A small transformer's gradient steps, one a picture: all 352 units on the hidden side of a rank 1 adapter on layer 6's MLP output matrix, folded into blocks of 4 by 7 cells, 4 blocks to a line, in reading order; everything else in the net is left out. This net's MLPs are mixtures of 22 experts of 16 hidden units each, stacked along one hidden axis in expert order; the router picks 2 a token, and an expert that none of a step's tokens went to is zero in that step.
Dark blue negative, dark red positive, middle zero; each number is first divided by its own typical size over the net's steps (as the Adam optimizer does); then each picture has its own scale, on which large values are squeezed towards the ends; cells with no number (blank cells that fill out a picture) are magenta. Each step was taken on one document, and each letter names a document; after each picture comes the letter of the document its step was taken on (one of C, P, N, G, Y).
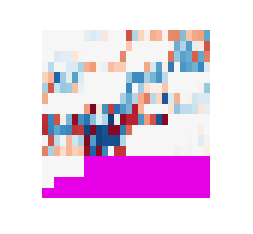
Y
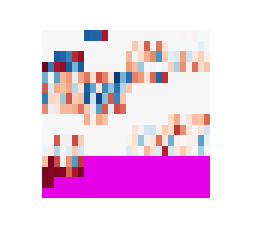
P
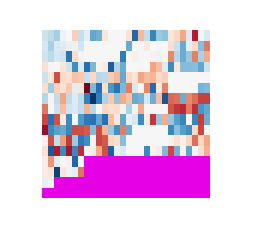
Y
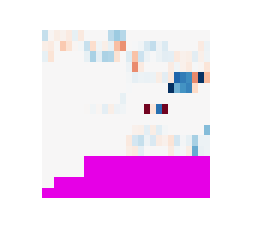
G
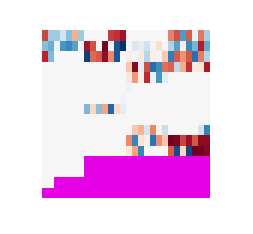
G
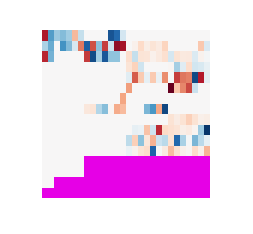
G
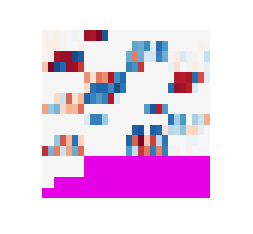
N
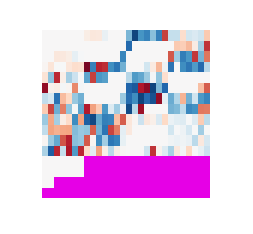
Y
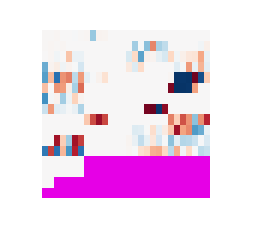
N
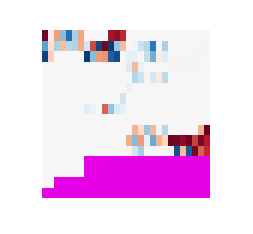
G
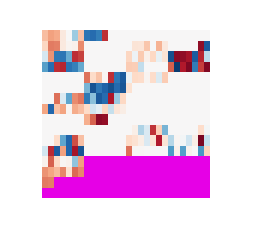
P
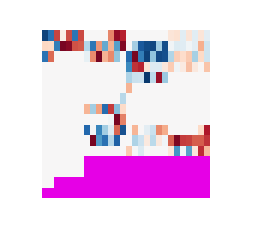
G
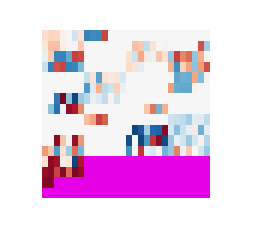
P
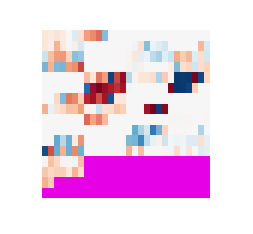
N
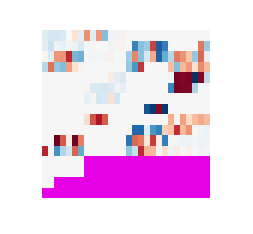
N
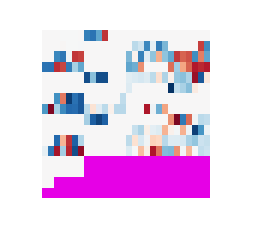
P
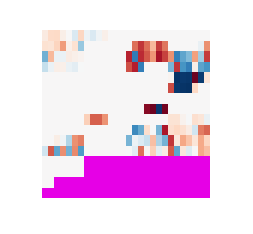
N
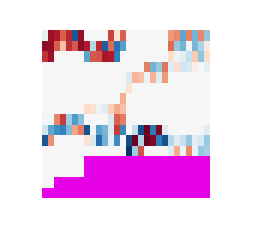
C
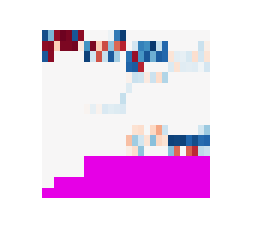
G
